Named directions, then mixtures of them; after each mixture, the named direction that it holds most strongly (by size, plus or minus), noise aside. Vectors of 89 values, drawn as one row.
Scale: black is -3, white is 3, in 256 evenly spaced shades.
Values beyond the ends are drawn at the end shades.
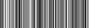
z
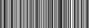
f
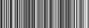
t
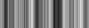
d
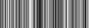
z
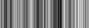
d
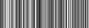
z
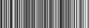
t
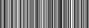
f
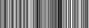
f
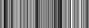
f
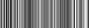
t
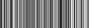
t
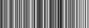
t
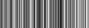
t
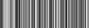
z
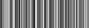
t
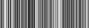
f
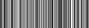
f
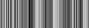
d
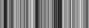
d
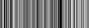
t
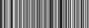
f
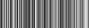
t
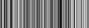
t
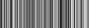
t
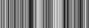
d
